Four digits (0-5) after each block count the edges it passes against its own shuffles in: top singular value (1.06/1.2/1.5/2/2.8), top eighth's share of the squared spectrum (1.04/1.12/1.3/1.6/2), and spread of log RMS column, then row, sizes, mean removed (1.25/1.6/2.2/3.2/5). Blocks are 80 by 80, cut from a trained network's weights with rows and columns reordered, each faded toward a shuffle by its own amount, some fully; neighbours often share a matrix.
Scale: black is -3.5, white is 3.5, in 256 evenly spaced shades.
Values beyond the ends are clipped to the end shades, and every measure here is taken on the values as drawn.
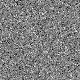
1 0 0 0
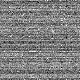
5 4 2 2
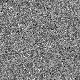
0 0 0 0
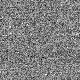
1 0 0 0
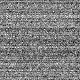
4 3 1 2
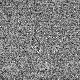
1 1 0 0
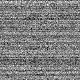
4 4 1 2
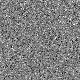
0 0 0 0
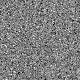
0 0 0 0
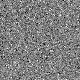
0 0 0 0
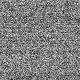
2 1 0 0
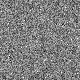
0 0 0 0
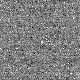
1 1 0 0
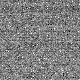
2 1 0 0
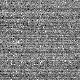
4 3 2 1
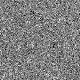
2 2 0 1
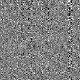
4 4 3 2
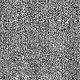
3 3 1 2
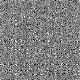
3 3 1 3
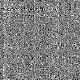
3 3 1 3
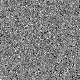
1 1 0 0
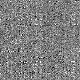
3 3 1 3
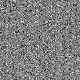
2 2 0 1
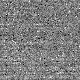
2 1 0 0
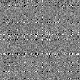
4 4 3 3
